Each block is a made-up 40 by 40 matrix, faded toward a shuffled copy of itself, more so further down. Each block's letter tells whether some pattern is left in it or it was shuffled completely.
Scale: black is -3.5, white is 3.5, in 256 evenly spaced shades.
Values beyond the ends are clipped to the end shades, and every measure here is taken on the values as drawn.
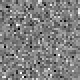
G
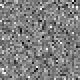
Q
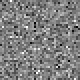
Q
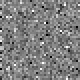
Q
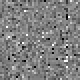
Q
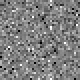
G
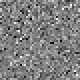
Q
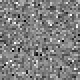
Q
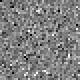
G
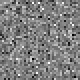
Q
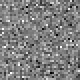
Q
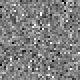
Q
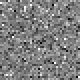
G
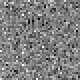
G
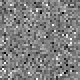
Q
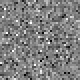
G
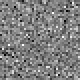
G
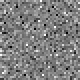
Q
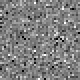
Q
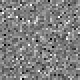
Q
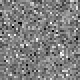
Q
